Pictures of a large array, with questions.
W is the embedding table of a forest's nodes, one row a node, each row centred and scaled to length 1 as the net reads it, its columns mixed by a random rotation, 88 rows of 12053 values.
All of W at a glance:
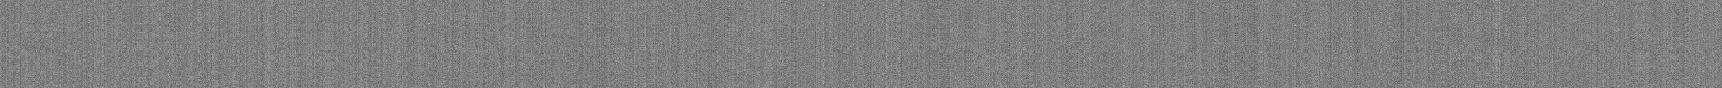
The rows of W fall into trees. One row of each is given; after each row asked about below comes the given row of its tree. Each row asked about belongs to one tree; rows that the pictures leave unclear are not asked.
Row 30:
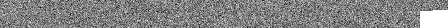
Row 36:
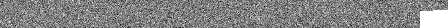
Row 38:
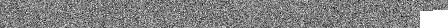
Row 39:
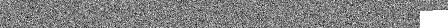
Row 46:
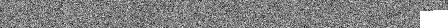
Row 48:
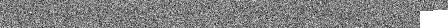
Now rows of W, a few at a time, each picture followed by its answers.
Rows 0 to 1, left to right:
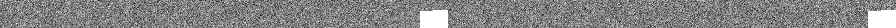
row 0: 46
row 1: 48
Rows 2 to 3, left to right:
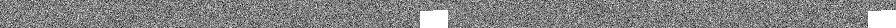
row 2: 36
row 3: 30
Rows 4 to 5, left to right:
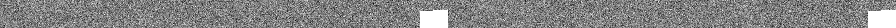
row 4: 38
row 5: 38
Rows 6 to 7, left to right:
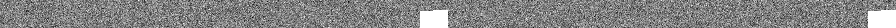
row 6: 46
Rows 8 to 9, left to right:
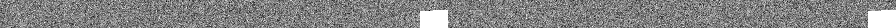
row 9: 36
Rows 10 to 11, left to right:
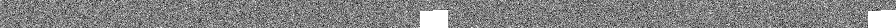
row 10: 39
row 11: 30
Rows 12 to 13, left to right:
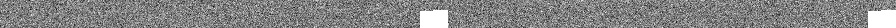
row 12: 36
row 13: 48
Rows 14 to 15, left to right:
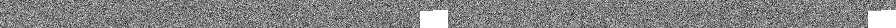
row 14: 36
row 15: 48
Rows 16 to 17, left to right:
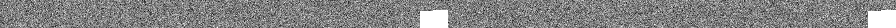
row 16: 46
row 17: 48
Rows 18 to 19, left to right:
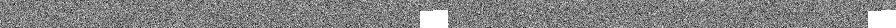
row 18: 36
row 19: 48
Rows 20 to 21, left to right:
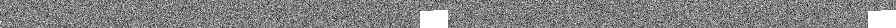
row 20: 36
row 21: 30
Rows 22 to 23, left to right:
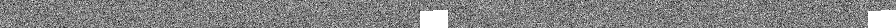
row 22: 36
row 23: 38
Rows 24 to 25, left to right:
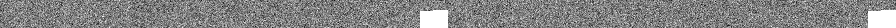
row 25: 46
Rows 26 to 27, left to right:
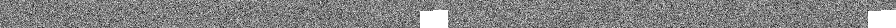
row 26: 48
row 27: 36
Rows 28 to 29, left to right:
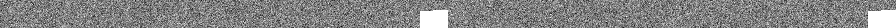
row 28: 46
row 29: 30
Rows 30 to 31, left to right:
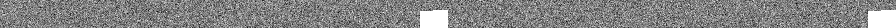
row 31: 36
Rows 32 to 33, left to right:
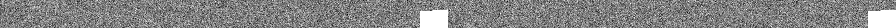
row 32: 38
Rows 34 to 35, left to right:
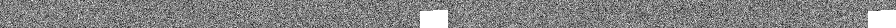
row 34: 36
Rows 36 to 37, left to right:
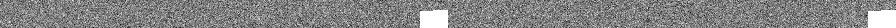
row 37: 39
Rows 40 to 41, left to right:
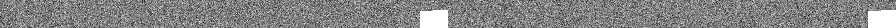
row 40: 46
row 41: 36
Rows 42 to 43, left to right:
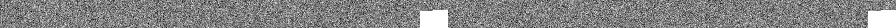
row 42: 38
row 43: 39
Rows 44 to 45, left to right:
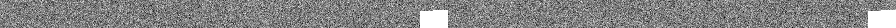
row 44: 30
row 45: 38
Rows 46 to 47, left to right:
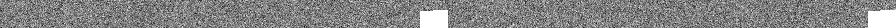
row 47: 38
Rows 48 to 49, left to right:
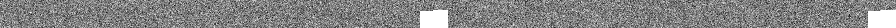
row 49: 38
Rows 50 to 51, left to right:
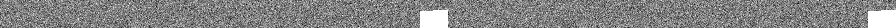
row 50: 36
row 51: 36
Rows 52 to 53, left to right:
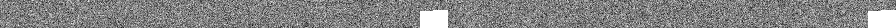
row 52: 36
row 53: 46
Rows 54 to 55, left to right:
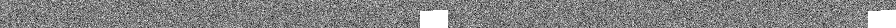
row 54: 30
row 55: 46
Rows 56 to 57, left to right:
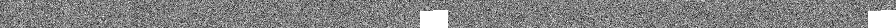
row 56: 46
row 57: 48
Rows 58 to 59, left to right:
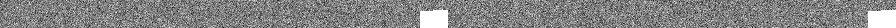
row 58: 48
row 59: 46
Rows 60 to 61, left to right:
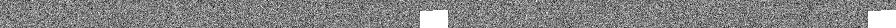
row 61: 36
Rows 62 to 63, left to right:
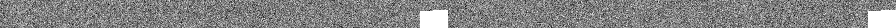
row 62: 46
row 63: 38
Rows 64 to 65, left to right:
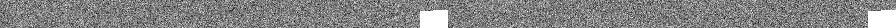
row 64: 46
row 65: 38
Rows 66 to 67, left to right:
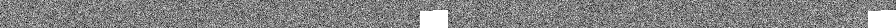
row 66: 39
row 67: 46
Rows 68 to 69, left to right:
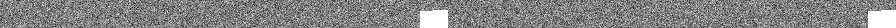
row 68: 46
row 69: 36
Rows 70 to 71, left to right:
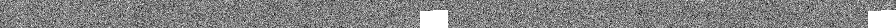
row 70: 46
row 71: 48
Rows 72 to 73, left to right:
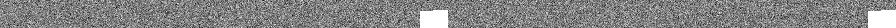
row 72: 30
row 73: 36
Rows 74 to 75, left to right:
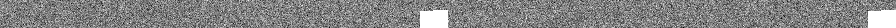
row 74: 30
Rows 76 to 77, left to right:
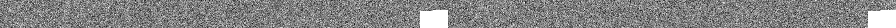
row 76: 46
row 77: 38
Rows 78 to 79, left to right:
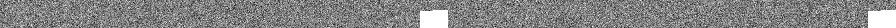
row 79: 36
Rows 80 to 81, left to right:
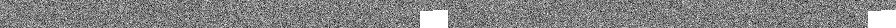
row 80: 30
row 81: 38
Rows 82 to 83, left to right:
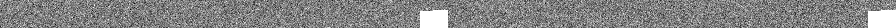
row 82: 46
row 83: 38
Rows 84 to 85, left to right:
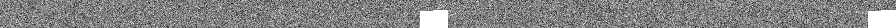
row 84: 39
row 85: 30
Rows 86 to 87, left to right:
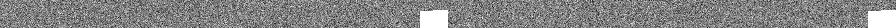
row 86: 30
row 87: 46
